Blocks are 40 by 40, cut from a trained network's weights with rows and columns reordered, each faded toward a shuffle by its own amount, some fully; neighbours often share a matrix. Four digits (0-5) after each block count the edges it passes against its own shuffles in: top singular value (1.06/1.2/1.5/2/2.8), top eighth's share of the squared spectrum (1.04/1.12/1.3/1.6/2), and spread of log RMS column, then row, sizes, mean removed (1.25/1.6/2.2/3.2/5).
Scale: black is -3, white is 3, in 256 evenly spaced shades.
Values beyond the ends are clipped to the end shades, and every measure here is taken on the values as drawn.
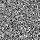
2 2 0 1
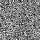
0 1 0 0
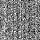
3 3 1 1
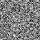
3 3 1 0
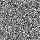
1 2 0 0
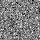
0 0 0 0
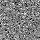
0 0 0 0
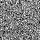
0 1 0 0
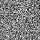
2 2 1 0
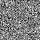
1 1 0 0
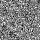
1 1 0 0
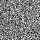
0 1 0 0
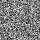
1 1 0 0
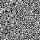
3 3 1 1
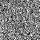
2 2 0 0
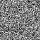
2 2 0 0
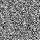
2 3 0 0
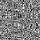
3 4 2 1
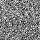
0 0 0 0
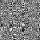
3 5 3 2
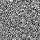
2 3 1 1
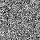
0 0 0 0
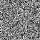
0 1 0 0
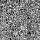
2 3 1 1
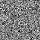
2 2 1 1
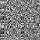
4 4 2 1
